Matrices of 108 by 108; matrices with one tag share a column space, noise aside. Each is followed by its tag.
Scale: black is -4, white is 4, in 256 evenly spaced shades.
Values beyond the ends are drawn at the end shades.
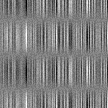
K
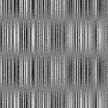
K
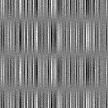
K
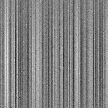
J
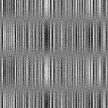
K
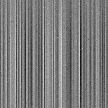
J
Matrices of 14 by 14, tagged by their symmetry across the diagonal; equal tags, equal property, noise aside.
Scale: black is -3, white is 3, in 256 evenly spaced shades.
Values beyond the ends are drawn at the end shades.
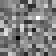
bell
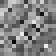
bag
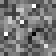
bag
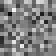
bell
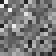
bag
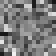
bag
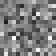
bag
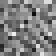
bell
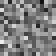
bell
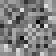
bag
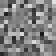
bell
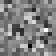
bell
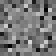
bag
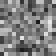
bell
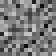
bag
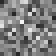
bag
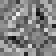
bag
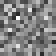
bag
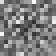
bag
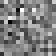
bell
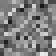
bag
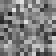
bell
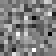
bell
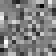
bell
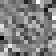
bell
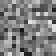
bell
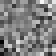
bell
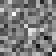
bag
